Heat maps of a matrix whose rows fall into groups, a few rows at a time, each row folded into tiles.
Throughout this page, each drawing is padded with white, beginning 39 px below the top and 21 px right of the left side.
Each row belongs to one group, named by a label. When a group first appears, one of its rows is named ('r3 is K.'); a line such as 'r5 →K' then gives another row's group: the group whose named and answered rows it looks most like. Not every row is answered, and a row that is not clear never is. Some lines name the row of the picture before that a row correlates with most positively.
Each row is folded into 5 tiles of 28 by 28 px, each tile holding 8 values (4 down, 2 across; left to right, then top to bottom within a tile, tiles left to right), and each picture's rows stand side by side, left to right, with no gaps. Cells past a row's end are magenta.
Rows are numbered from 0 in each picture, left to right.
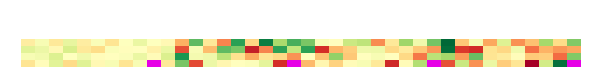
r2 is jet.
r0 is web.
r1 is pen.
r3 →jet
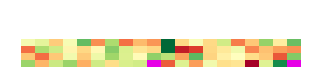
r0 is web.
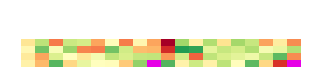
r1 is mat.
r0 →web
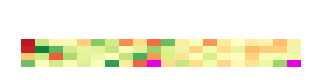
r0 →mat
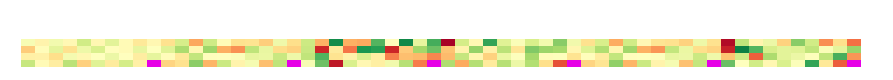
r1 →web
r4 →web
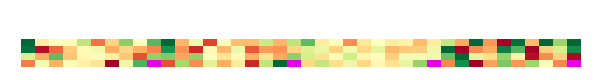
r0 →jet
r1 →jet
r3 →pen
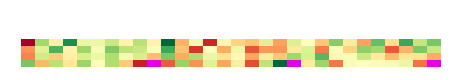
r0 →mat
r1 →jet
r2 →pen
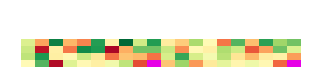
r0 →pen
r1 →pen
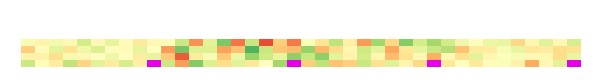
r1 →web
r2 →pen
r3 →jet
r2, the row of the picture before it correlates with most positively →1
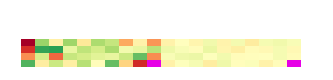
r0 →mat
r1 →web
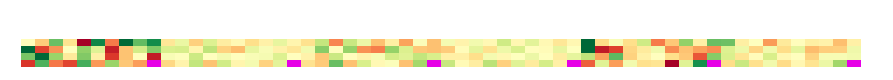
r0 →pen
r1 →web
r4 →jet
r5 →jet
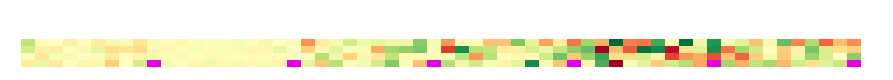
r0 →jet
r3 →mat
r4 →pen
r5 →web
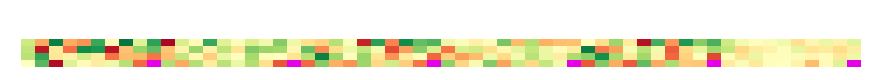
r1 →mat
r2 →pen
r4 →pen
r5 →jet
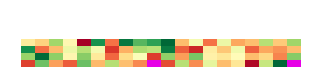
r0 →pen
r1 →jet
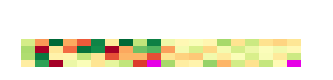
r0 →pen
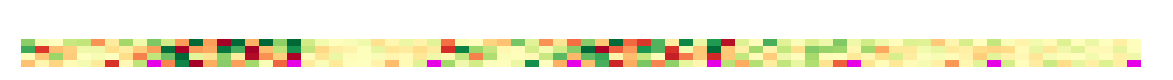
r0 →jet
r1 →pen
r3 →mat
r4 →pen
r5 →mat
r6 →jet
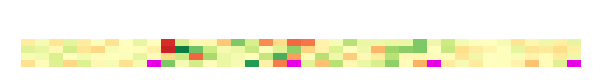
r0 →web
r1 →mat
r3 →jet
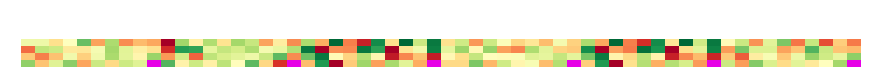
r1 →mat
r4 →pen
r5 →web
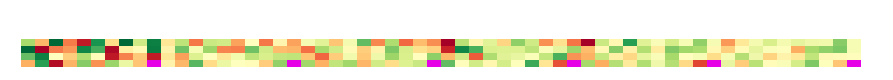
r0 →pen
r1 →web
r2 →web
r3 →mat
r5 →mat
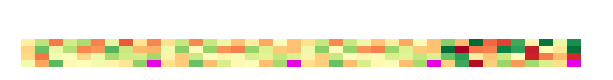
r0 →web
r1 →web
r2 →web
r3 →pen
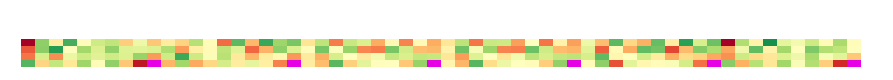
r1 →pen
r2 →web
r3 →web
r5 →mat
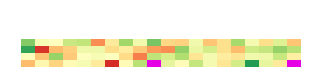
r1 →mat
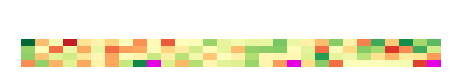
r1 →mat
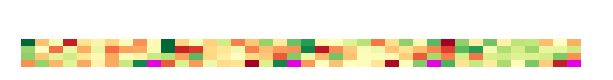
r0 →jet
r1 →jet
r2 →jet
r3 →mat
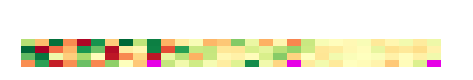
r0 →pen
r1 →mat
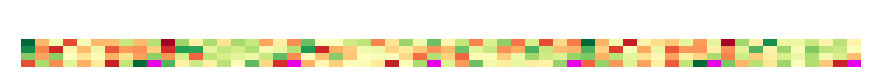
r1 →mat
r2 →jet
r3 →web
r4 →jet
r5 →mat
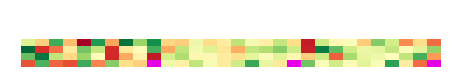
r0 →pen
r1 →mat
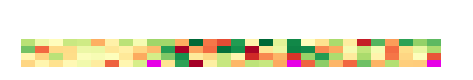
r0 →jet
